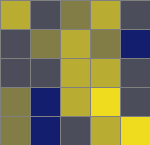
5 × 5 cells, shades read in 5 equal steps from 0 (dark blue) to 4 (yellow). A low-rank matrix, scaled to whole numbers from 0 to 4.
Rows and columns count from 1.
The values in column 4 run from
2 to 4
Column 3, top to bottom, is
2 3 3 3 1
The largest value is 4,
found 2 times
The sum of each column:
9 4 12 15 7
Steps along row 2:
up up down down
